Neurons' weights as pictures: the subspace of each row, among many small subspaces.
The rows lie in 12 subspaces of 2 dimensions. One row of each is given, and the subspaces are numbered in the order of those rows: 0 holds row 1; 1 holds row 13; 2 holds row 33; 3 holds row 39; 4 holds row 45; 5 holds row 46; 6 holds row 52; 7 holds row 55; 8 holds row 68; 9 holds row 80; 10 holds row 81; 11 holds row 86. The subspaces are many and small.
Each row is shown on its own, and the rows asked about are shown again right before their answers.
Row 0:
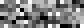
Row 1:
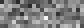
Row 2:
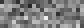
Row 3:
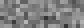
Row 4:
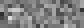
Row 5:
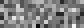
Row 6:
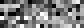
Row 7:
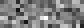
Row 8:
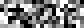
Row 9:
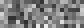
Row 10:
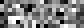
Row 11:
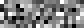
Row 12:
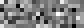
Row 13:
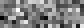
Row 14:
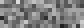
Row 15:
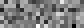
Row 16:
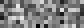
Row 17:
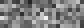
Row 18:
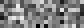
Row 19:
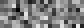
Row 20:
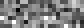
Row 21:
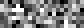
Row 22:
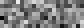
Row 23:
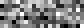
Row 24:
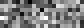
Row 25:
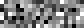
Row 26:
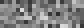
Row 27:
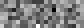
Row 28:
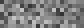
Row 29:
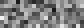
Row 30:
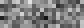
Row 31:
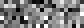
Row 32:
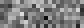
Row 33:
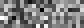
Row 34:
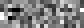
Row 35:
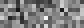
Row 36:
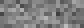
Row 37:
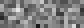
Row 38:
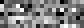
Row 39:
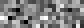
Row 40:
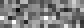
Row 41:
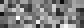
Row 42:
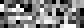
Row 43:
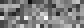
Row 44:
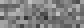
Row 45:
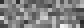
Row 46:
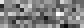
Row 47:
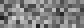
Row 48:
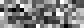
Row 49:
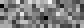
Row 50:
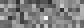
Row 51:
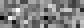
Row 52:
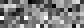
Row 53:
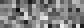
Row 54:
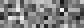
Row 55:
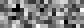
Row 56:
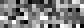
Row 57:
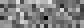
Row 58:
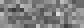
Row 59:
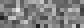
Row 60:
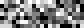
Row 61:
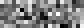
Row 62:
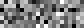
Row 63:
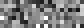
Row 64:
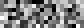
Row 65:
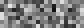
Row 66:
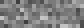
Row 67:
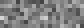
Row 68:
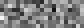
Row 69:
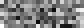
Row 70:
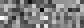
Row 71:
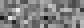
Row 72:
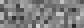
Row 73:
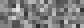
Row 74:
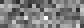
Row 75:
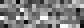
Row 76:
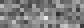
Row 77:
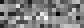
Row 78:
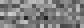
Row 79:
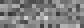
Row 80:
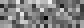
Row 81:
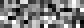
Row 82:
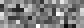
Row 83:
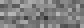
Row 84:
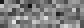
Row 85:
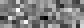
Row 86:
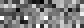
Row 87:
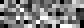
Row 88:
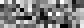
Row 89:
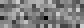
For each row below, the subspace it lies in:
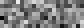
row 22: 4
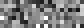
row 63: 5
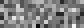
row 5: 11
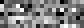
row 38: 5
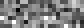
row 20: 10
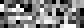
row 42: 1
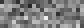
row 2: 0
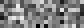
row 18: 5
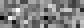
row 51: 10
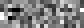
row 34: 10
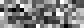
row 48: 3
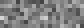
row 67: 8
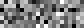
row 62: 6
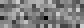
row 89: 5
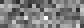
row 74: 0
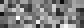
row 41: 8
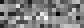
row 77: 6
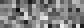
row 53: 7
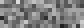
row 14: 4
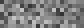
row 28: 2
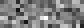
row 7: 3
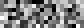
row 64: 4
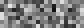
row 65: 8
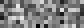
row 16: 5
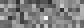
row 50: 9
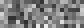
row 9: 0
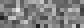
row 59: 1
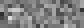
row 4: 10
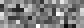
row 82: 1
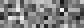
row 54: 9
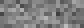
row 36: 3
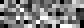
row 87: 8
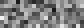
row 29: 4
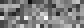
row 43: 6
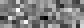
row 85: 3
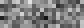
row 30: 2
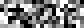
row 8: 3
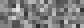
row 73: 7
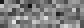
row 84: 0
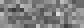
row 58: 3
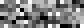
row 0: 1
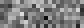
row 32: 0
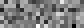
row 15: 6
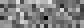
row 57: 9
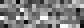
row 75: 8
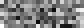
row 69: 4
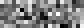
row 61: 7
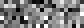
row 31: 11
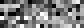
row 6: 6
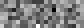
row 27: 4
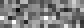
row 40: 10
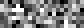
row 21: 7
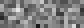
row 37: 1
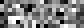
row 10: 0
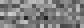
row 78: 11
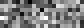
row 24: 2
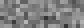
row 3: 10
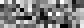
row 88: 7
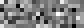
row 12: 6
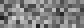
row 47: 2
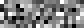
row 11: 11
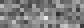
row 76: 5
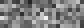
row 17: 2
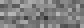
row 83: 11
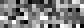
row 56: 1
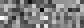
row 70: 2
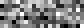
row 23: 5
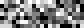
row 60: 9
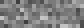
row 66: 8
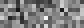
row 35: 9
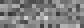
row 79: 11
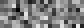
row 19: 7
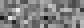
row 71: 10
